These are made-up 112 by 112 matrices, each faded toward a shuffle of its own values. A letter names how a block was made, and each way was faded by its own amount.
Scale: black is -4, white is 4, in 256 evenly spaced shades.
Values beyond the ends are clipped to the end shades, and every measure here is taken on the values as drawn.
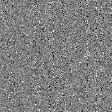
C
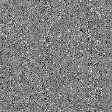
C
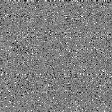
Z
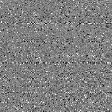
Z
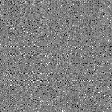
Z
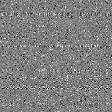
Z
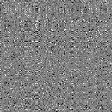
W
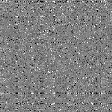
Z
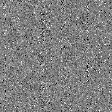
C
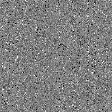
C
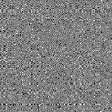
W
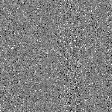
C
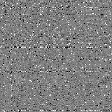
Z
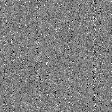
C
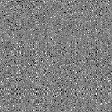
W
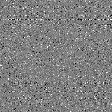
Z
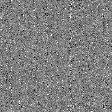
C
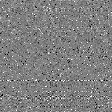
Z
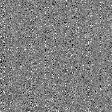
C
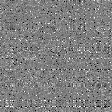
Z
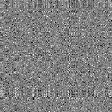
W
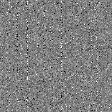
C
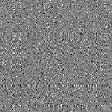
W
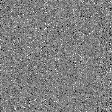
C
